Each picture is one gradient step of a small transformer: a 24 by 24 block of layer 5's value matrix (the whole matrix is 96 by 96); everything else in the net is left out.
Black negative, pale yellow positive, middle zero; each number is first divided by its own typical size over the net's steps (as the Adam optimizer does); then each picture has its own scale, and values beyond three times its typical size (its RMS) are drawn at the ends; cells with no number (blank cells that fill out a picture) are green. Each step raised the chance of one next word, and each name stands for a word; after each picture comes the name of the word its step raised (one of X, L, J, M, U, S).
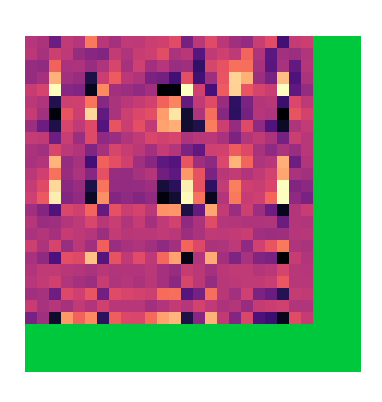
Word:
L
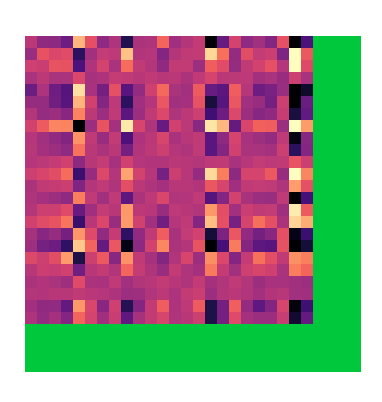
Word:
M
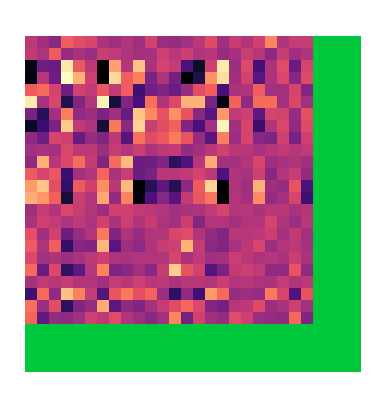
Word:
L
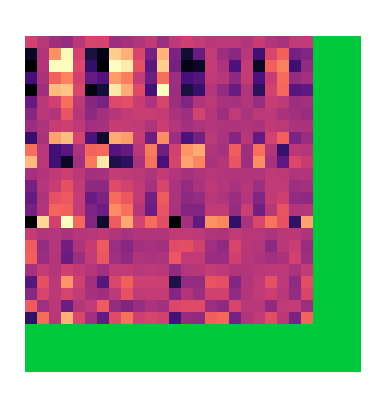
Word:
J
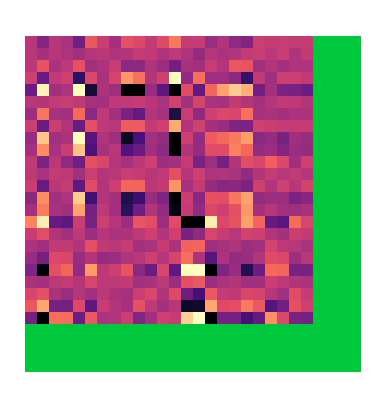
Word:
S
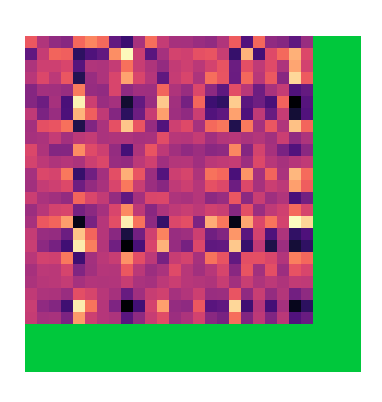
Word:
M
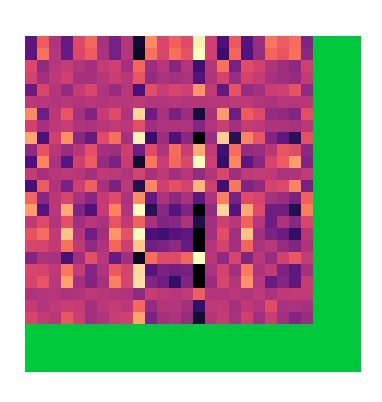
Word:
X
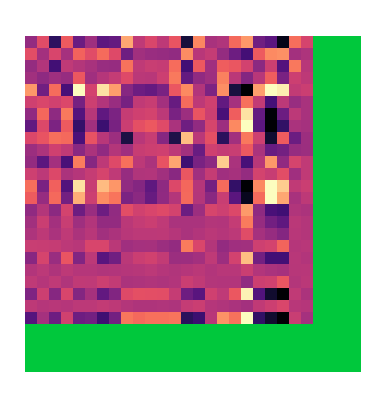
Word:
L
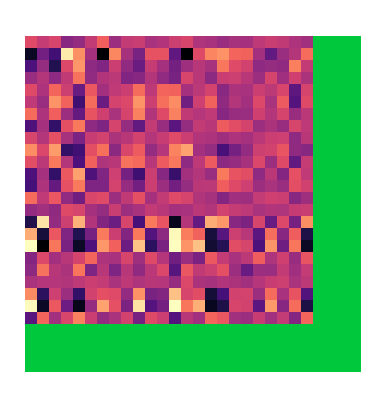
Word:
M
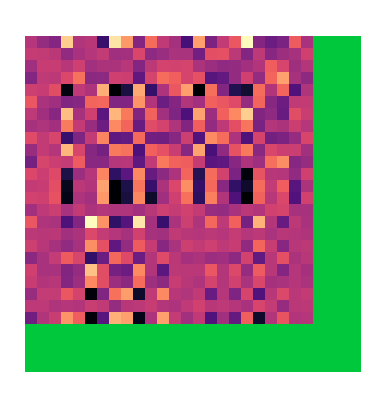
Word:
L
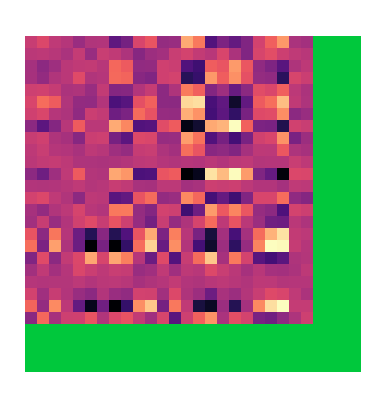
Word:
M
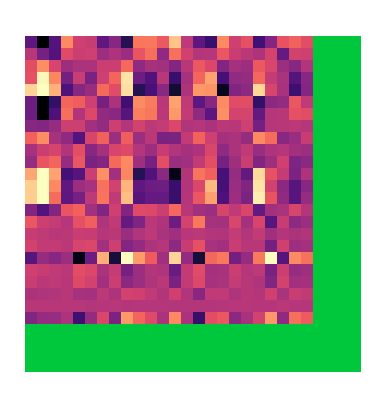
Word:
L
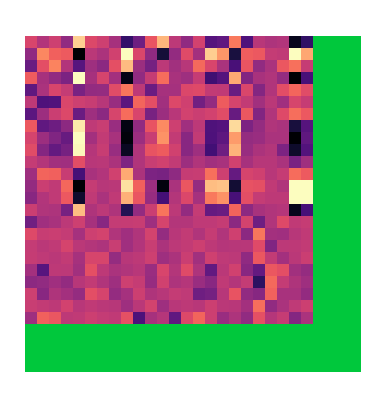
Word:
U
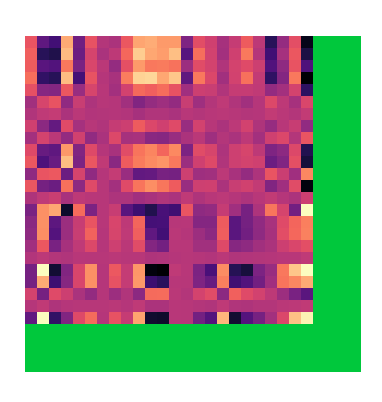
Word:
X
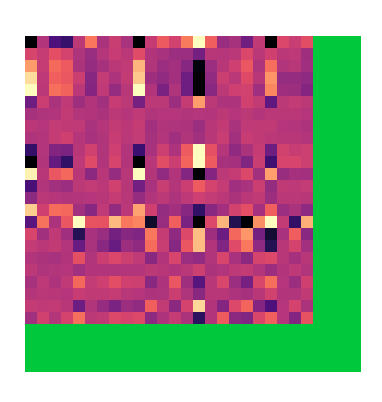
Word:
J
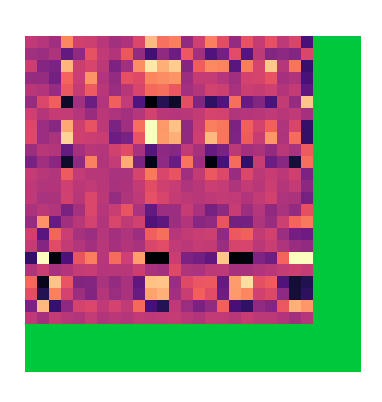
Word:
S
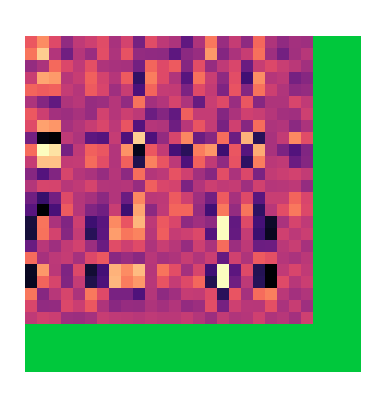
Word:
X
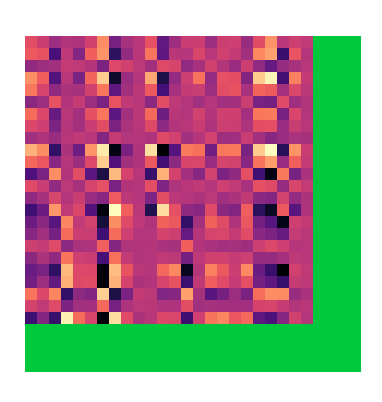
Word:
X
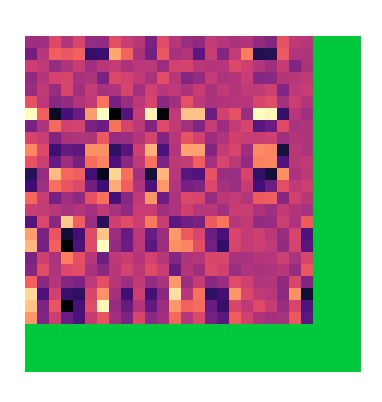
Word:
M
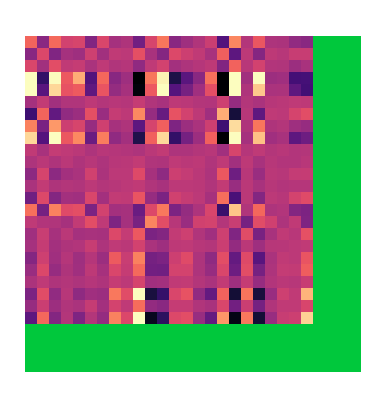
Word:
U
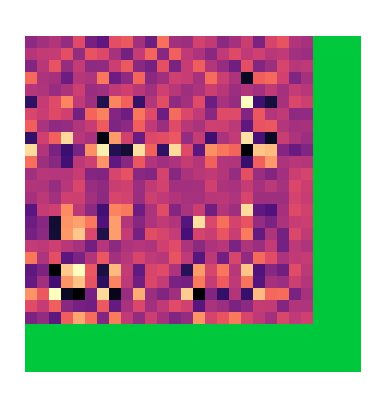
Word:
X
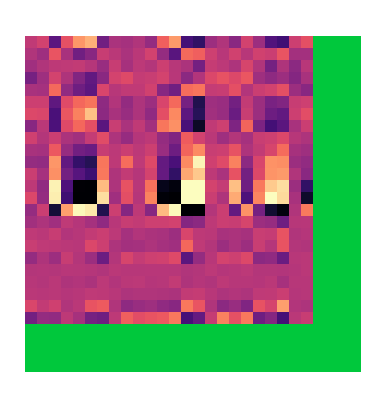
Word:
L
